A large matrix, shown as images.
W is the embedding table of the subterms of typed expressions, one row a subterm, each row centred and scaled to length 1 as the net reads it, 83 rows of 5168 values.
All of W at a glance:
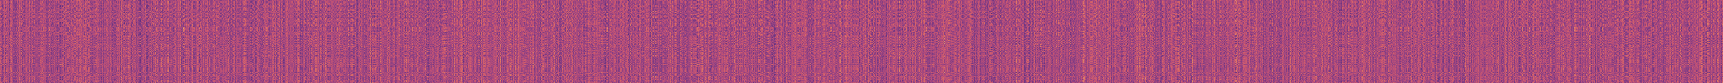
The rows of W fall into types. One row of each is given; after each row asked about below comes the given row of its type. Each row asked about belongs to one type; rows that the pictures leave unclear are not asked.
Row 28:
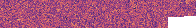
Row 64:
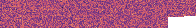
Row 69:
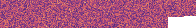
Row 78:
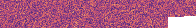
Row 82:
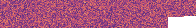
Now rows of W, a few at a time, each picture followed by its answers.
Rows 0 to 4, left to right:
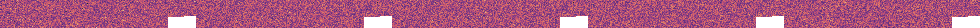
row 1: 69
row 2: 69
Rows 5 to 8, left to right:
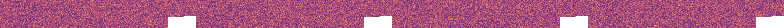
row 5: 78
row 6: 78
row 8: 82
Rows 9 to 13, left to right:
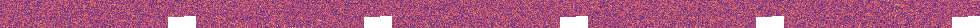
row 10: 64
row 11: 78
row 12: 82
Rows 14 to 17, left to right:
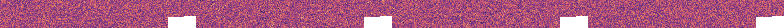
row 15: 78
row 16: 64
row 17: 78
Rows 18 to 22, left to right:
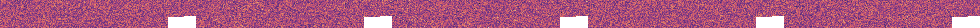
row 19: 69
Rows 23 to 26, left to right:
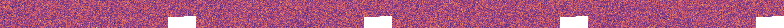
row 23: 82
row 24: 82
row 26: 78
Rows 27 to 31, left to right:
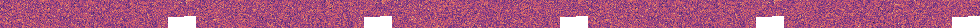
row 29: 28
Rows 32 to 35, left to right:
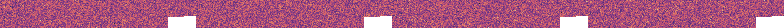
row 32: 82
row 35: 82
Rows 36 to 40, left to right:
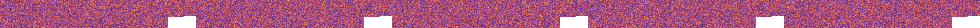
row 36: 78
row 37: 69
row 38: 28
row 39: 69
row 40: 82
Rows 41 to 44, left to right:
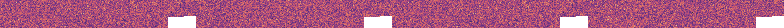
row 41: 28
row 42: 82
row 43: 28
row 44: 28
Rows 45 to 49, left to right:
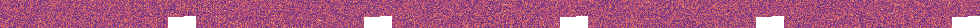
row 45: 69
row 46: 64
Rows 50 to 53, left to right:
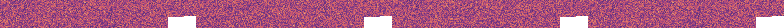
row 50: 82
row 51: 78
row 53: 82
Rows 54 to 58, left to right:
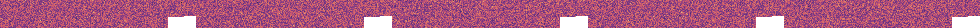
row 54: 69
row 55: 78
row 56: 78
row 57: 69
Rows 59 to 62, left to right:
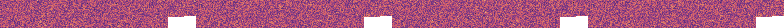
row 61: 69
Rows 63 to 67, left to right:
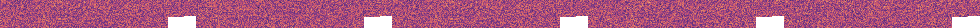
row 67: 78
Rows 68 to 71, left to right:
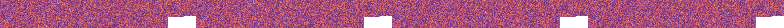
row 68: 69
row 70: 69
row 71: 69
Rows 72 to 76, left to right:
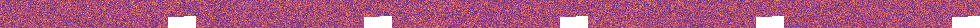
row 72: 28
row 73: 82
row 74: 28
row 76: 78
